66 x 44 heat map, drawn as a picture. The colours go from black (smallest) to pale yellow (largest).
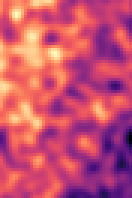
The ninth with the lowest average is the bottom right. Values rise toward the top left. Neither half mirrors the other. No lone cell stands out from its neighbours. The field is mottled with small blotches.
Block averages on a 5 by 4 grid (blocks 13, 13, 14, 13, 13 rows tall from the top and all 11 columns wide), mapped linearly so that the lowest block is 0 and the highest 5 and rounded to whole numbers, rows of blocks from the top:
4 4 3 2 / 5 5 3 2 / 5 3 3 2 / 3 3 2 0 / 3 3 1 0
